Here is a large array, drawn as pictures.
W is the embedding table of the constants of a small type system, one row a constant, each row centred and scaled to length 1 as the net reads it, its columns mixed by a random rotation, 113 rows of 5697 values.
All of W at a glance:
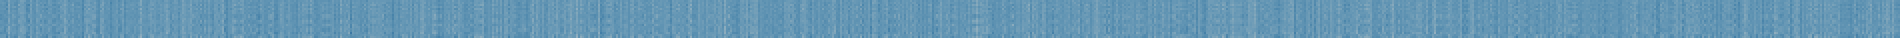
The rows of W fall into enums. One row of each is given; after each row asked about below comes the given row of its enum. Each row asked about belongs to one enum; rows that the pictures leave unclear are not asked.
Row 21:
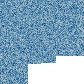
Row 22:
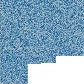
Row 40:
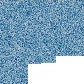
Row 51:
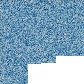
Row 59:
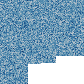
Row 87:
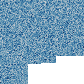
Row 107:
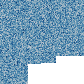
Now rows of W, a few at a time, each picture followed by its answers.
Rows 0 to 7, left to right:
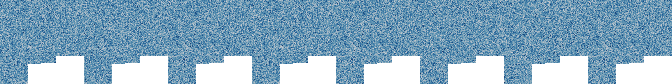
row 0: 107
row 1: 22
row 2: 40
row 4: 40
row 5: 21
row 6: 87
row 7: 40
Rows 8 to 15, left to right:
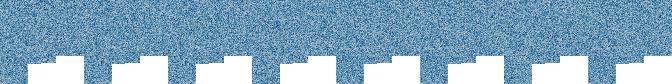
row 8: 51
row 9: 107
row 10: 107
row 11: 59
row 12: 22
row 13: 22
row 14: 87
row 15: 22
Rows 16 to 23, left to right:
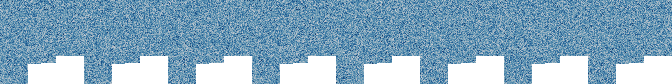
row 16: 51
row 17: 107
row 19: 51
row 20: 87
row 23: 21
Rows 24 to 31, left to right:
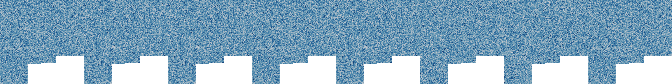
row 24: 22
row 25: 107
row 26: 107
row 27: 22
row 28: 107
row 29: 21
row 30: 87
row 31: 22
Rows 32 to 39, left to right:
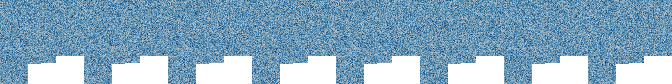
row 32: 22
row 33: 51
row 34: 40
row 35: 21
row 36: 40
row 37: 59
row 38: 22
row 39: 107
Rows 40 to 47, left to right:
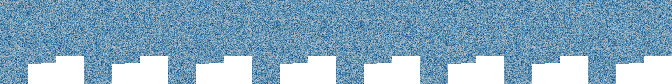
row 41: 107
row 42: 21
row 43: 59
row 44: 59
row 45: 51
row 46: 107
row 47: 22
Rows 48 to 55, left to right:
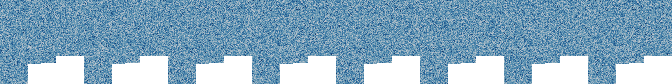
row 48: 107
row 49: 40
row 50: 21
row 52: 21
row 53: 59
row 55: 51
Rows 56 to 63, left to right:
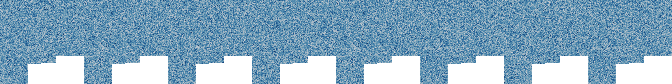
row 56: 51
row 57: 40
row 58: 107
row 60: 40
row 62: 87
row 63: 22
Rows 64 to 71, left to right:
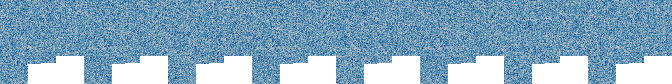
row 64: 107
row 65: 22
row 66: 87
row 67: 22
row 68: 40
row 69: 22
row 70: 59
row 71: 107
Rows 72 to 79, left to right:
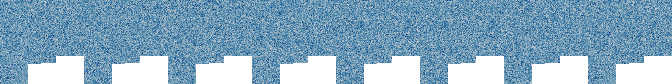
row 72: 87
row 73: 21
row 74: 51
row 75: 40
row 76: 59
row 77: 59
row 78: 107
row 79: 87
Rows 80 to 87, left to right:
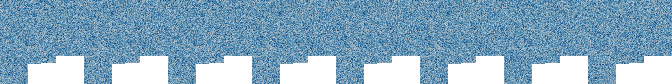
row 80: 51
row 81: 40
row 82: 51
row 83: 40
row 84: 40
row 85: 40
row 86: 22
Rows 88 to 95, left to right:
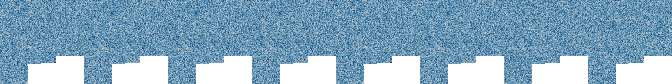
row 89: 40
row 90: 40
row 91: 40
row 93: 40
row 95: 59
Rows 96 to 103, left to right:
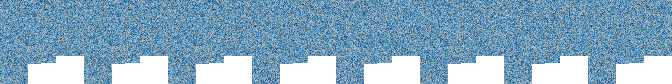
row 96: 51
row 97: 51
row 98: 51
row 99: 21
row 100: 40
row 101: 22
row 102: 107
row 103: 21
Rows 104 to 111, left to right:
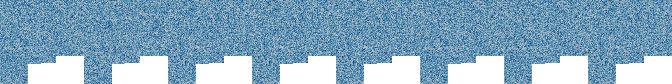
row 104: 22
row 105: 59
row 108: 107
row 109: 22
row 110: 22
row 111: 107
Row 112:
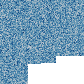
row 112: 107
